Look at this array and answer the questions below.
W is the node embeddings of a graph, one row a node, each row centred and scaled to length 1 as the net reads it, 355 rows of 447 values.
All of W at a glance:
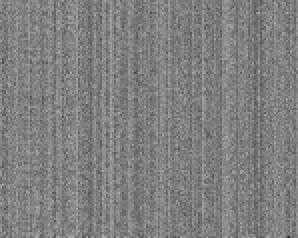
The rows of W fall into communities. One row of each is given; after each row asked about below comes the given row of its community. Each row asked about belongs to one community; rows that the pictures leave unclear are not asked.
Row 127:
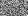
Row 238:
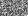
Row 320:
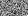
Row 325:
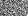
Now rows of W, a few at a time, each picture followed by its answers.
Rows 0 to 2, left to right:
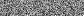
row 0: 238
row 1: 320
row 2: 127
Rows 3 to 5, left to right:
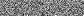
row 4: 320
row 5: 127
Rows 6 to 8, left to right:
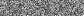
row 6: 320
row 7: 127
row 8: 320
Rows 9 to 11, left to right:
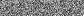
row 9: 320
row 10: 320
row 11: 238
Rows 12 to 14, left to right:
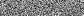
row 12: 238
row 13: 238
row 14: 127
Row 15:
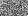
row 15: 320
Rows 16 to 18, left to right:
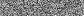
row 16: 127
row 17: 127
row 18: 325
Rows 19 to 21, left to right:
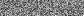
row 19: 325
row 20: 325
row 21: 127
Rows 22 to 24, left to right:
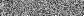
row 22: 238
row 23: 320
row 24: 127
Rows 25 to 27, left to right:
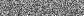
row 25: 320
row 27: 320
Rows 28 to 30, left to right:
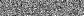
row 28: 127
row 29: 127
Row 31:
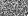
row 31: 238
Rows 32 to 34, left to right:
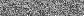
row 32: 127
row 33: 320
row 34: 127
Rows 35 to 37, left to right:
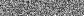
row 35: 127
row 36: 325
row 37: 325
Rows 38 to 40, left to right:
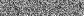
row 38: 127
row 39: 127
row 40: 325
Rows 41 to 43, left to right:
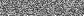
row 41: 127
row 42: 127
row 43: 127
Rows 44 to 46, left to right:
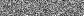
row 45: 127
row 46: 320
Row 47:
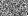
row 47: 320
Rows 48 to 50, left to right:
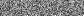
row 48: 320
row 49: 238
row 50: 320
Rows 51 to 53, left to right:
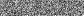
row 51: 320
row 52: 238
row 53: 325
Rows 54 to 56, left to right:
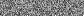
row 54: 320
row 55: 238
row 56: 325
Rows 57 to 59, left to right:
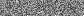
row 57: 320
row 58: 127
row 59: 127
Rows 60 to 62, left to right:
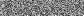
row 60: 238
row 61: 238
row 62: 127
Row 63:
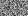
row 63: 325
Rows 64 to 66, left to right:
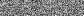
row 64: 127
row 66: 127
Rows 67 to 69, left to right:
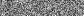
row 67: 320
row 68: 238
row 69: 325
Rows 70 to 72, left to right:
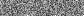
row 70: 127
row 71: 320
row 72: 320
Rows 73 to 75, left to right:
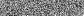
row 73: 320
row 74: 127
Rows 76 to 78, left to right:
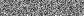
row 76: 238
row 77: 325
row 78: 127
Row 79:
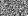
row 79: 238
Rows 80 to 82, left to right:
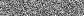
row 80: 127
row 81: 320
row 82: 320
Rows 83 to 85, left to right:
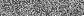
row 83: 325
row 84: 238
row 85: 320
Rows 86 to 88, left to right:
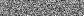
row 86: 320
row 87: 127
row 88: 127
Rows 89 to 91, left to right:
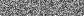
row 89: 127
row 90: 325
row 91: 238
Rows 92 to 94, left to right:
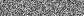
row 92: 325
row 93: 127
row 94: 325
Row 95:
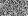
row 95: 325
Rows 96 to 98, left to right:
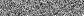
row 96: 320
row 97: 320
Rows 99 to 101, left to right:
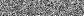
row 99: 127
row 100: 325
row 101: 320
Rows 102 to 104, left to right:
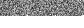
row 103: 238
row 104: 320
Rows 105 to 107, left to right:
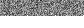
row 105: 325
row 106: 325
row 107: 325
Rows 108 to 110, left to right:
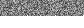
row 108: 320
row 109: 325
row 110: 325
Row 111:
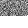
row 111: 320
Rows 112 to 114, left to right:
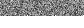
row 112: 127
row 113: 238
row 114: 320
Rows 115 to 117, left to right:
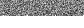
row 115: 127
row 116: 238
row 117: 320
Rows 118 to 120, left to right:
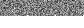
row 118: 325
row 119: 127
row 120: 325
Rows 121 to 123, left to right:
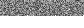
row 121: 127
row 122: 320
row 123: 127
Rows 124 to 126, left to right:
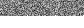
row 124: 127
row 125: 238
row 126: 238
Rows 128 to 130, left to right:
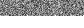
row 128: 127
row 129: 325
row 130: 238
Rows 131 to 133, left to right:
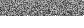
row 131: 127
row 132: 320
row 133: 320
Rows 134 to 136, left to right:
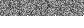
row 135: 325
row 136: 127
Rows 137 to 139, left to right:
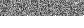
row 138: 325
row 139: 127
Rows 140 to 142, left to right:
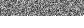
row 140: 238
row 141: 320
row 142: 238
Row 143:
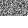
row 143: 325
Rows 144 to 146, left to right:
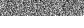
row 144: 238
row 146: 238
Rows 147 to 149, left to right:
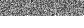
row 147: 325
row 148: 325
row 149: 325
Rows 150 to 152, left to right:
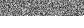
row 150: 325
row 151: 325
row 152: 320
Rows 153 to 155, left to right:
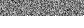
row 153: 325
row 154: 325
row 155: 238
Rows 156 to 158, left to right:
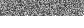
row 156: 238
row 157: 320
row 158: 325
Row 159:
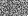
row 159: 320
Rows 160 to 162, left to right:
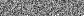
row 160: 320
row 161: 238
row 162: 325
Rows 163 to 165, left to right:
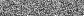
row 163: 320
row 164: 127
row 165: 320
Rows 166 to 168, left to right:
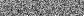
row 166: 238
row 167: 238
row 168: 127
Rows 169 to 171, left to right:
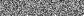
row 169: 325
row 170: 127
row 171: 238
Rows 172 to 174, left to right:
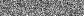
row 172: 325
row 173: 325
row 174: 320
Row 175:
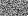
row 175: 127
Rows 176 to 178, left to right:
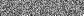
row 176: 320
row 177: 325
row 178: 238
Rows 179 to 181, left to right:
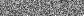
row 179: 320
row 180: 325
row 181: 238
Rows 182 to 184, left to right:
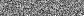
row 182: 238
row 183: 320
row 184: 238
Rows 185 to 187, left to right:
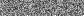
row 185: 127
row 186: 238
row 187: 320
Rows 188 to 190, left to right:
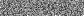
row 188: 325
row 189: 127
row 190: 320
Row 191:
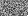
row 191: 238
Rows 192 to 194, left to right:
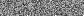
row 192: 238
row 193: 238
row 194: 127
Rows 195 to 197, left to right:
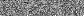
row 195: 127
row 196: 320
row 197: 238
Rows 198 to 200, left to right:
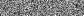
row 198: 320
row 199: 325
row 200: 127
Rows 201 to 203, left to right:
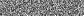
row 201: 127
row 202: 325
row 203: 325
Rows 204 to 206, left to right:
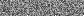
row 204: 127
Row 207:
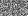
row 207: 325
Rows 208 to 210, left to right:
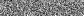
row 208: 238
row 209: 320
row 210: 127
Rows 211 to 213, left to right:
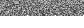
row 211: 320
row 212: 320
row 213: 127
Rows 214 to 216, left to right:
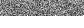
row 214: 127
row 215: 320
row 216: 320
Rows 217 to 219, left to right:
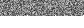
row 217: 325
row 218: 238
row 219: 127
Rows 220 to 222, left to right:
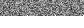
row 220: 320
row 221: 127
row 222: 127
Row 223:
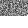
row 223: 325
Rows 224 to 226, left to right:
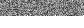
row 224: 127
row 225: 325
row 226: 320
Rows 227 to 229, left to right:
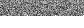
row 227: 127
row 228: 320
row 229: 320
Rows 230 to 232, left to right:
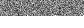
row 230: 320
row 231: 320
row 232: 127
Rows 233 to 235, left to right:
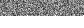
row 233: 325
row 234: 127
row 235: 238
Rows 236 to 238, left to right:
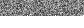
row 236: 325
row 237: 320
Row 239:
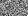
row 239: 325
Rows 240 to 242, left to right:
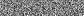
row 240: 238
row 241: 127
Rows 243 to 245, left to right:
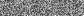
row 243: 238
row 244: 238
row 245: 325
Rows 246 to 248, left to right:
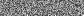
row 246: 325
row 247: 320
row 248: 325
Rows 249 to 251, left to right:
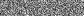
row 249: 325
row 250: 127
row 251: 127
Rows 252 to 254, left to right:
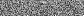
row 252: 320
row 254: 127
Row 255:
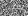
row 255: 238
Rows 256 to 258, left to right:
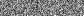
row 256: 238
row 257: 325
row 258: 238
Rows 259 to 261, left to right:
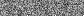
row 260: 238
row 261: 320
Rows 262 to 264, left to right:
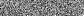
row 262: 320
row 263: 325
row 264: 320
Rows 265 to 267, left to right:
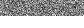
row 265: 325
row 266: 127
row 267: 320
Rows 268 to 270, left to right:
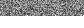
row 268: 320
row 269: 127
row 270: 238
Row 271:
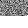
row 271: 127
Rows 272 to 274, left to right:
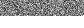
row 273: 325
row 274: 320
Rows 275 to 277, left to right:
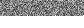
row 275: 127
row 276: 238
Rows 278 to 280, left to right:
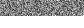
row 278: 320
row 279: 238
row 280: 238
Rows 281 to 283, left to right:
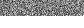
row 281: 325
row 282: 238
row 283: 238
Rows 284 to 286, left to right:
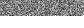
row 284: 127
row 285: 325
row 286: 325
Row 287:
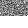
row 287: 127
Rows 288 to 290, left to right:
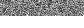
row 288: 127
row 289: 127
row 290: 127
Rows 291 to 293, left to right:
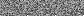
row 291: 127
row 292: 127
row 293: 320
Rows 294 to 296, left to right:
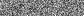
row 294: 127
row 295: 325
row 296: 320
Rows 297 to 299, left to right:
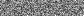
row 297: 320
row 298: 127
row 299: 238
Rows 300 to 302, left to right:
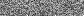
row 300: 127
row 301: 320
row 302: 127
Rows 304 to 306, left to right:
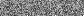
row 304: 320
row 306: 238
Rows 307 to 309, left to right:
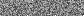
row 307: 127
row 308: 320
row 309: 320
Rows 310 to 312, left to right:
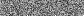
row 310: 127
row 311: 320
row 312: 320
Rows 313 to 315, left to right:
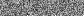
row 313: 320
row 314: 127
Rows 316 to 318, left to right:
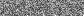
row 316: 320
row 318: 127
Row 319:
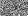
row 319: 127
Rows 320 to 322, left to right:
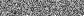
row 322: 238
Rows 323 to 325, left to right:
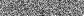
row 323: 127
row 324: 320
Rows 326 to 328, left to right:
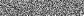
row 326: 127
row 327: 325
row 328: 238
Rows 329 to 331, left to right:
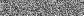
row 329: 127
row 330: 127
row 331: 127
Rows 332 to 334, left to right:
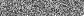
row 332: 320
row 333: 238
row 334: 238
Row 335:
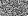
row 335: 127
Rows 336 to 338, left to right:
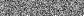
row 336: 238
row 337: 320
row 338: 238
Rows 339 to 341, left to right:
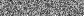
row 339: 238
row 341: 238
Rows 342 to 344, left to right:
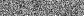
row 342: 325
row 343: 238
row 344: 320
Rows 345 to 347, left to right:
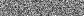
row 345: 238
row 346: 238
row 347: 127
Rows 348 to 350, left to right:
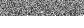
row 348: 320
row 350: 320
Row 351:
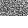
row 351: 127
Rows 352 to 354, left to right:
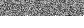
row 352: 320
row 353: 320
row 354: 127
